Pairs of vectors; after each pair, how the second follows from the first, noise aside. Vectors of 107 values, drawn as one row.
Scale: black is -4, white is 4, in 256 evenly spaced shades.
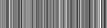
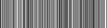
shuffled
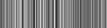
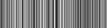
copied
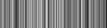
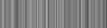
shrunk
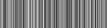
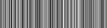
reversed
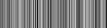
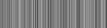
shrunk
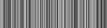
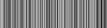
copied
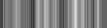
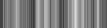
copied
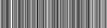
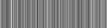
shrunk
